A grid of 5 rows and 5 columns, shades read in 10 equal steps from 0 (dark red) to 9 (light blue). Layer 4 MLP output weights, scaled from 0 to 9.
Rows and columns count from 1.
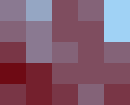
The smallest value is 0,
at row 4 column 1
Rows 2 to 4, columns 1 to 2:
4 5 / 2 5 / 0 1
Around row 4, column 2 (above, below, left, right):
5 1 0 3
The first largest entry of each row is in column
5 5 2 3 4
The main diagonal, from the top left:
5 5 4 3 2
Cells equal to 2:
4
